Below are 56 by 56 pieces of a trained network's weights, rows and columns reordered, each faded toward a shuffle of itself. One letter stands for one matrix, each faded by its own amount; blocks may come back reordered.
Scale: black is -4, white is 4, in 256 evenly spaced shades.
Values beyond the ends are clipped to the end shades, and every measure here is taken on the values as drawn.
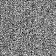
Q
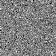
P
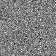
P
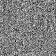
Q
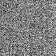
Q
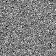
P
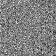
Q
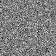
P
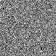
P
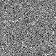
P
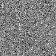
P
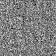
Q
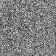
Q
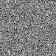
P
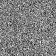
Q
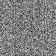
Q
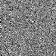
P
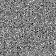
Q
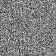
Q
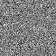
P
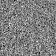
Q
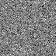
P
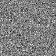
P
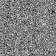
Q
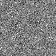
P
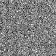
Q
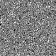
P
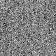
Q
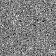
Q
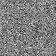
Q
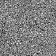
P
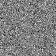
P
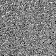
Q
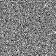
P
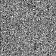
Q
